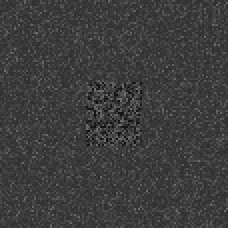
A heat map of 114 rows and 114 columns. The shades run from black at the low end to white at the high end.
Stripes: none. Roughest part: centre. Grain: fine. Odd patch: rougher, in the centre.
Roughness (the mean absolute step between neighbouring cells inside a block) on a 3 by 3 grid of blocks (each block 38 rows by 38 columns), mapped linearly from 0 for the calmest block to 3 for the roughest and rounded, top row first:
0 0 0
0 3 0
0 0 0
